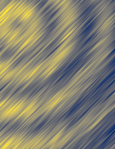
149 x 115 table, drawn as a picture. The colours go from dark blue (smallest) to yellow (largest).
Rings spread out from the top left. No row or column stands out. The ninth with the highest average is the top left. There is an overall slope up to the left.
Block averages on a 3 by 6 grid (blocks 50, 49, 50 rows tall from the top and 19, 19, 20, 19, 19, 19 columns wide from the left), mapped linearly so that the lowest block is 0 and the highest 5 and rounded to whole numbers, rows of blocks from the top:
552402 | 333210 | 443210
